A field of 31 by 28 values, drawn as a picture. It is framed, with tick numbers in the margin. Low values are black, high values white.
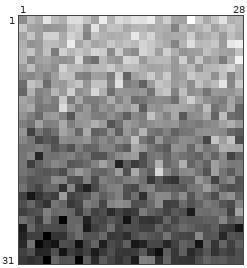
Average level on the scale: 50%. Ninth with the lowest average: bottom left. Slope: up to the top. Grain: fine. Odd rows or columns: none. Stripes: none.
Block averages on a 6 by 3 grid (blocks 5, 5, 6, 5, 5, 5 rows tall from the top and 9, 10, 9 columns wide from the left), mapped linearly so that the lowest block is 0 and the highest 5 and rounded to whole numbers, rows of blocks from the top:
555 / 444 / 333 / 222 / 112 / 001
